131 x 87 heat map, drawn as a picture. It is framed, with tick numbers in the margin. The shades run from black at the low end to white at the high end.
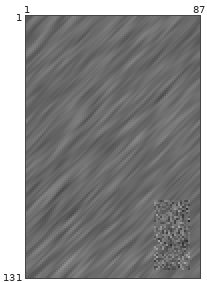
An odd patch, rougher than its surroundings, sits in the bottom right. The grain runs diagonally up to the right. No overall slope runs across the table. The distribution is heavy-tailed on both sides. Values change most from cell to cell in the bottom right. Neither half mirrors the other.
